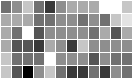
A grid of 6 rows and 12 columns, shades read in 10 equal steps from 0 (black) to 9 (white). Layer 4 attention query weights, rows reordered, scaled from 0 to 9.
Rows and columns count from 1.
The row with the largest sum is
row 1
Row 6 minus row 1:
3 -2 -7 1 5 -1 -4 -4 -2 -7 -4 -3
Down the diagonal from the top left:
4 6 9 2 9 4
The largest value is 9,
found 4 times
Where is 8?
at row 2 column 12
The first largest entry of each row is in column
10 12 3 8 5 1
